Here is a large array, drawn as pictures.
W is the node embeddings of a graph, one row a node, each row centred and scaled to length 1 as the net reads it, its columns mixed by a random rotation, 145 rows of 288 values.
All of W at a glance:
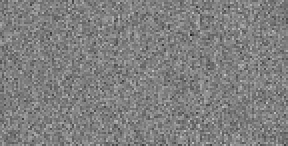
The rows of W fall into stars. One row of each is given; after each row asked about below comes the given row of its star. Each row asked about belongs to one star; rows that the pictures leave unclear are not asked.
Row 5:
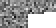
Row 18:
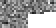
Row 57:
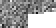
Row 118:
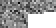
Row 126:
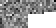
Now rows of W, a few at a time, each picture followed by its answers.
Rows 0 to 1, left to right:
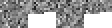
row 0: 126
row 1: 118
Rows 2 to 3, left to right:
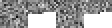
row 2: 5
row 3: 126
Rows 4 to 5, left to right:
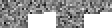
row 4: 118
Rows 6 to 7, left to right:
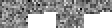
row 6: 118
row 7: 18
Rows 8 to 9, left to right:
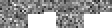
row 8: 5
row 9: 126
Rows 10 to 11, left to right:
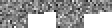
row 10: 18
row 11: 118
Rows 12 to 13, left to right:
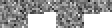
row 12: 18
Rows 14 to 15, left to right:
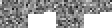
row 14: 5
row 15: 126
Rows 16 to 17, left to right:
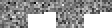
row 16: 126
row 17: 126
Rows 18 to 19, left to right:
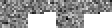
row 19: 126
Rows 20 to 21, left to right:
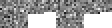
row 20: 5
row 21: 126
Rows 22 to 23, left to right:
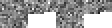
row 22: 18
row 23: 126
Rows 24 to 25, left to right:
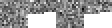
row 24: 126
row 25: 57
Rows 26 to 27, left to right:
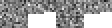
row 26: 126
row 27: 5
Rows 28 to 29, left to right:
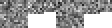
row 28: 126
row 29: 5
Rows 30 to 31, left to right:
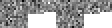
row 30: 18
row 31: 57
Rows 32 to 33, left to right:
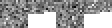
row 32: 118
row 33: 57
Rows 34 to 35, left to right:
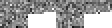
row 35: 57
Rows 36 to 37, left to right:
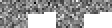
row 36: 126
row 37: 118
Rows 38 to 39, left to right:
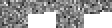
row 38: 126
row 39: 5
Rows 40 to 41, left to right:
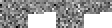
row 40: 57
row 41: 5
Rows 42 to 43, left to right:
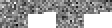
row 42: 18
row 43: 126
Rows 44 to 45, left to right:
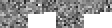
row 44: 126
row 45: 5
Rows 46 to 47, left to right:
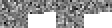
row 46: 18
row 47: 118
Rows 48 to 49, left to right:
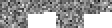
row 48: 118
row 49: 18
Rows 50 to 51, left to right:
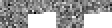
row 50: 5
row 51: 57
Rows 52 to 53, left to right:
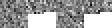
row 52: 126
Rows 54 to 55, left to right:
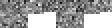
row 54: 126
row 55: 18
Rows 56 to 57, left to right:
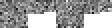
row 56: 126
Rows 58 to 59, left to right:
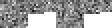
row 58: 18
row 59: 18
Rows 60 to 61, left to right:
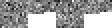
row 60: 126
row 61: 118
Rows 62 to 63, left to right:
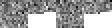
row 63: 126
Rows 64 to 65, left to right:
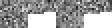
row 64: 5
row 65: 126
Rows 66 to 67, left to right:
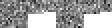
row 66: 57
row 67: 5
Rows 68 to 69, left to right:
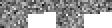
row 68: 118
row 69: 126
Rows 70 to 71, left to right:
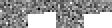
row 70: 5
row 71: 18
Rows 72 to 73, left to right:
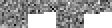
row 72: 18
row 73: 5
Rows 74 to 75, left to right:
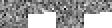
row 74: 57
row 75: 5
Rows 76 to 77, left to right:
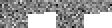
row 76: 118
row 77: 57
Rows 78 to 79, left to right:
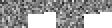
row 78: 18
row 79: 118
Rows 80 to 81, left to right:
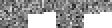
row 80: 5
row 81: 57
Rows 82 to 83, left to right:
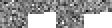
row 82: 18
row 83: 5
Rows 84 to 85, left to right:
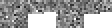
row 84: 57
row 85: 18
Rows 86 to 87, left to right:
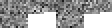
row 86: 57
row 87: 118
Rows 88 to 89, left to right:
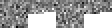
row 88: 57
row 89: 5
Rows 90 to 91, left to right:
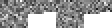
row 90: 118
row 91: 18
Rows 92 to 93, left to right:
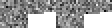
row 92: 18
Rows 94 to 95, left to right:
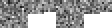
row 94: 126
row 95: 18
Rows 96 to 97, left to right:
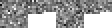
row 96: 118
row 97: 18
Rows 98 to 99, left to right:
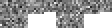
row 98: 126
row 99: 118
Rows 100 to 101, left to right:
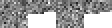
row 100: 18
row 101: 118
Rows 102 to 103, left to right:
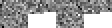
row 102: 118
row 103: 18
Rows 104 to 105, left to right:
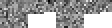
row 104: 5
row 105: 126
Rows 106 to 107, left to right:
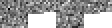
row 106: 18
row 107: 57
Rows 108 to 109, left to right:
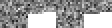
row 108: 57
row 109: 18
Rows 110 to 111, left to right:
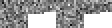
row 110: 5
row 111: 18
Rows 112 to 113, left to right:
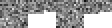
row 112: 118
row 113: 118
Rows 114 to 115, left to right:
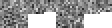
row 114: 5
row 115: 57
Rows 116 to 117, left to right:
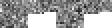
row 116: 126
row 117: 18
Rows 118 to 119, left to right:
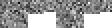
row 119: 18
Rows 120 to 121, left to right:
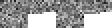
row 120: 118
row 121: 57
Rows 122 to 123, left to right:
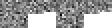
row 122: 118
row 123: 57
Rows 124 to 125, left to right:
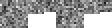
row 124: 126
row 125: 126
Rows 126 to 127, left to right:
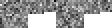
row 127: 5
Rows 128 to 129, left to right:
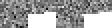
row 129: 118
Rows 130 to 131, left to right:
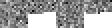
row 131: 126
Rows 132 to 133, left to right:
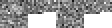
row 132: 18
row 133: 18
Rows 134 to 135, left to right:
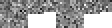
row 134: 18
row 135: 126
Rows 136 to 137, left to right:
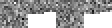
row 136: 18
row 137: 126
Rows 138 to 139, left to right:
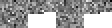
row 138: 18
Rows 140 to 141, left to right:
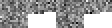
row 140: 126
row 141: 126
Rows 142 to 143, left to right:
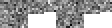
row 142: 18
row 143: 18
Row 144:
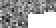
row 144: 5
